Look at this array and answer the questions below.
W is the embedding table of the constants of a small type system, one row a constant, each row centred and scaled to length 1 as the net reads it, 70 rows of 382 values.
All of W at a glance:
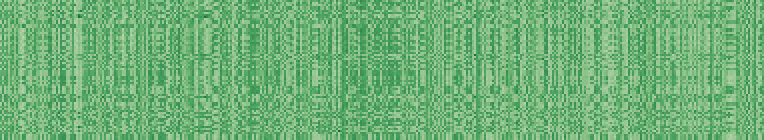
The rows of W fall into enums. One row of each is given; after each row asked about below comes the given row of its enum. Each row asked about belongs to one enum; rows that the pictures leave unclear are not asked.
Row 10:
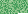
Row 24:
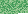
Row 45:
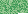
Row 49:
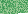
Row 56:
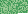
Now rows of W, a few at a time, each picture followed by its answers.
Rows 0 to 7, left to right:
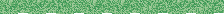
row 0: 45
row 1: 24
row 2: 49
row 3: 45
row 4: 45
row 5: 56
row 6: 24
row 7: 56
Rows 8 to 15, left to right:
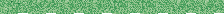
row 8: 56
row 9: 24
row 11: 10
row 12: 49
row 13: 49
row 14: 45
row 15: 45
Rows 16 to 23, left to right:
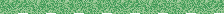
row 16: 24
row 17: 45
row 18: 10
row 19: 10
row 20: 24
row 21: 45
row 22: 10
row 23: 24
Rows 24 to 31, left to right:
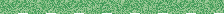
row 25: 10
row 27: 56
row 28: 45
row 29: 56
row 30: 24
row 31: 10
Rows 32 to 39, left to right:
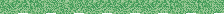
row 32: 24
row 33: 49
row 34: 10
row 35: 24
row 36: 24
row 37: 24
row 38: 49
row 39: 49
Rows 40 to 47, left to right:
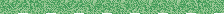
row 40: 24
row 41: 49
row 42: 24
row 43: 45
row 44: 10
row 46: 45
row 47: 49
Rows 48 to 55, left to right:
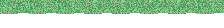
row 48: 56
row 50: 49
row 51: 10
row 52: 10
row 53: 24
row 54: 45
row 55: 49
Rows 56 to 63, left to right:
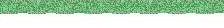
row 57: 45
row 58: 56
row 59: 49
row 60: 24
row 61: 45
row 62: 24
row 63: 56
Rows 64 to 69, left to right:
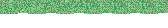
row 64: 10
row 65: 56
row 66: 24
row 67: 49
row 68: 49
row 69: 49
